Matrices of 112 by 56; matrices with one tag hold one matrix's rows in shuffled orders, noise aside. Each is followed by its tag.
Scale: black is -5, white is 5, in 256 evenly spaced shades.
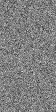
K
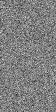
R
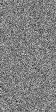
R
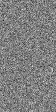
K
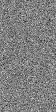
K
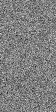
R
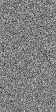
K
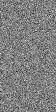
R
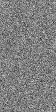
K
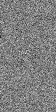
R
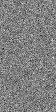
K
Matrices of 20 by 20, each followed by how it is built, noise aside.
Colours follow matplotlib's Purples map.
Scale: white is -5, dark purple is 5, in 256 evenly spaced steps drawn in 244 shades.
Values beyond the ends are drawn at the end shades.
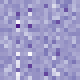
uneven columns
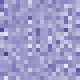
uneven columns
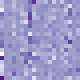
uneven columns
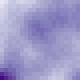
smooth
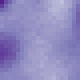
smooth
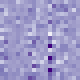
uneven columns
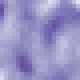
smooth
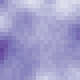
smooth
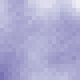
smooth
